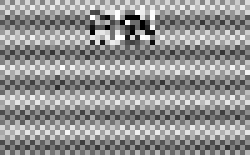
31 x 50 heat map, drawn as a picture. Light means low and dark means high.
Average level on the scale: 40%. Mirror symmetry: none. Stripes: horizontal, repeating 5 times. Odd patch: rougher, in the top middle. Slope: none.
